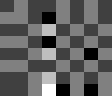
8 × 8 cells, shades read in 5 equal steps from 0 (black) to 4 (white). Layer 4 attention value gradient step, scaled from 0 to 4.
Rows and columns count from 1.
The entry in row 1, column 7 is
2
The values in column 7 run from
0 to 2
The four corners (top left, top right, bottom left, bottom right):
1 1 1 2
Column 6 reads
1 1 2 1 2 1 2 2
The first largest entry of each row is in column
2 1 4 1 4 1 4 4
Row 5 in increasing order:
0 1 1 1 2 2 2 3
